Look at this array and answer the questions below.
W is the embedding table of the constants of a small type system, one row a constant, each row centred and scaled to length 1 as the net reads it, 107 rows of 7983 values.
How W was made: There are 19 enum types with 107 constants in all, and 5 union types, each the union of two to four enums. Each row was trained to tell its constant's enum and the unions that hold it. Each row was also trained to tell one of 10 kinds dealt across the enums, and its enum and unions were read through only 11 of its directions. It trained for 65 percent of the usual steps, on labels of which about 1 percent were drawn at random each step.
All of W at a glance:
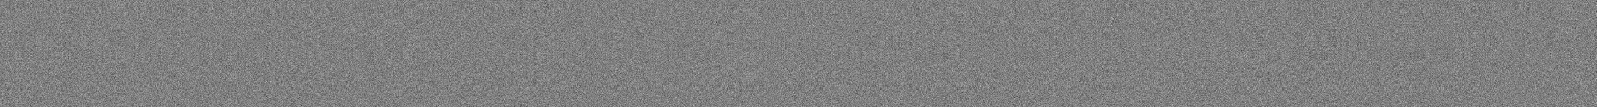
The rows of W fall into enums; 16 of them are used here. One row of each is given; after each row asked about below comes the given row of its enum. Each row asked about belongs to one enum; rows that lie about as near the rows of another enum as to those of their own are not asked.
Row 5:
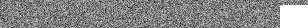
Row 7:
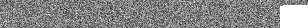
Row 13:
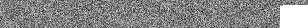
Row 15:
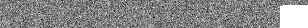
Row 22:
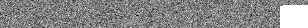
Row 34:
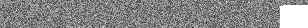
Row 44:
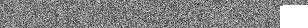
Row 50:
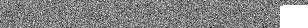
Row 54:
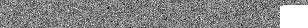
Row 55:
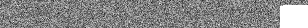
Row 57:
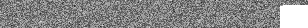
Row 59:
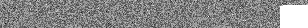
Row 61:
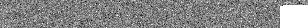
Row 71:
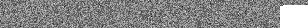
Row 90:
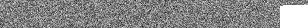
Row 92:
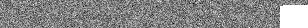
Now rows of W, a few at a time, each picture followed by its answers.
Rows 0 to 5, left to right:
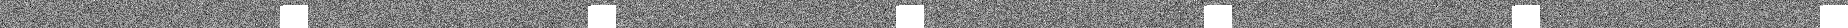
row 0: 22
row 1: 57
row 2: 13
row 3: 61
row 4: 57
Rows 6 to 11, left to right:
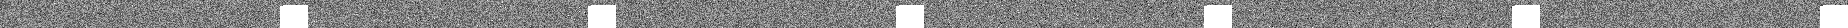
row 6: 57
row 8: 15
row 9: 13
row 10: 22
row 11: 59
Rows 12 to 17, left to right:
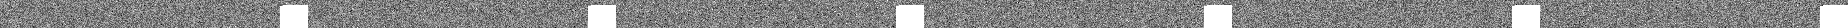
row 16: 54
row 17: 71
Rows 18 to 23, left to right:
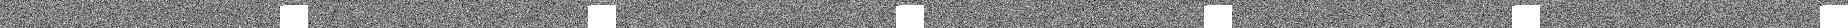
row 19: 7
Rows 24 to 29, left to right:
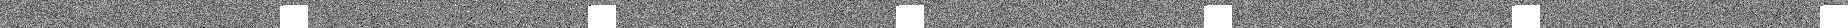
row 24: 57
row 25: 61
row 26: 34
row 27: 15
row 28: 55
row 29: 54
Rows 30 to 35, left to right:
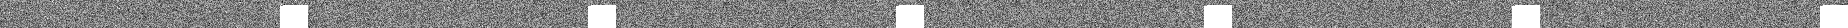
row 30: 90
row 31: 50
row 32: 7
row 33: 15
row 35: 7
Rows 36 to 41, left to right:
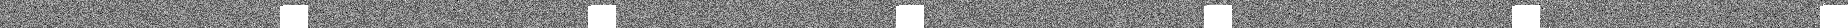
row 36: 71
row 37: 71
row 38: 34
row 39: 59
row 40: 61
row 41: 50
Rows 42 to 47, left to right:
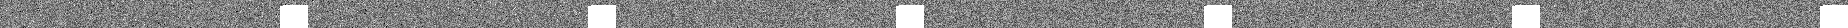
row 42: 44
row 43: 71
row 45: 71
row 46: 54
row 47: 7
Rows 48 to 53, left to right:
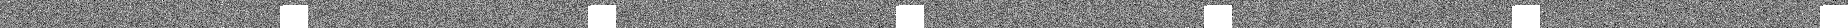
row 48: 61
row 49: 44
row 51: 15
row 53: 13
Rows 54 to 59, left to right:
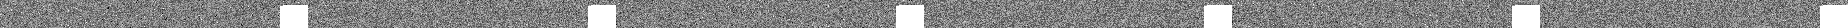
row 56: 13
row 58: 13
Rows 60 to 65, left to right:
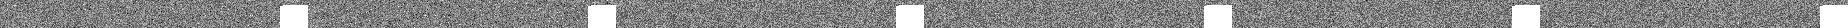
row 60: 7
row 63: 59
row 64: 34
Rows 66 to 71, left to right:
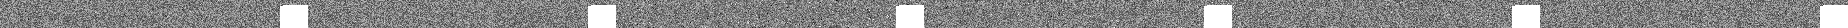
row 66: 61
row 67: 90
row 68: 50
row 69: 55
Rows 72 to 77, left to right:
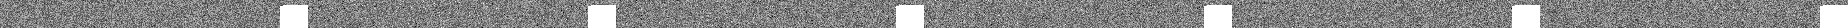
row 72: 59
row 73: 54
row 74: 13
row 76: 34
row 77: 71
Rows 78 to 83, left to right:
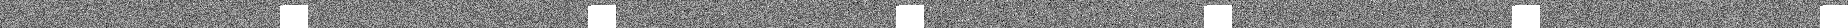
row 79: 90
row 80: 92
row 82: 59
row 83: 59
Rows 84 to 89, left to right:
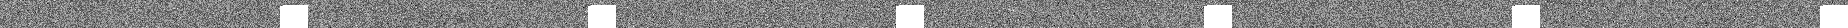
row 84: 90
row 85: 44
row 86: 44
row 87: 15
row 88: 15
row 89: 15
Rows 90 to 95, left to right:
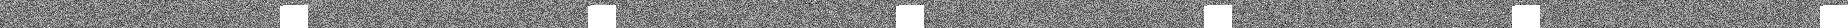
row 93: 90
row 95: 90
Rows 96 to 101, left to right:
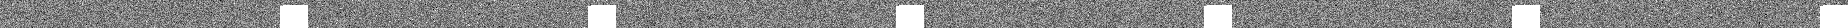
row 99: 7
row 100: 54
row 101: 34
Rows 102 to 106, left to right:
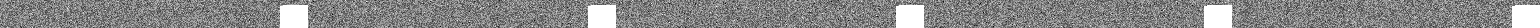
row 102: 59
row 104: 7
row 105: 54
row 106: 71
